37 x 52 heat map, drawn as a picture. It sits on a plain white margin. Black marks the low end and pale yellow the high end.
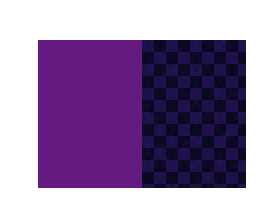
It is made of 1 by 2 panels. Panel 1,1: low, flat. Panel 1,2: very low, checkered, faint in contrast.
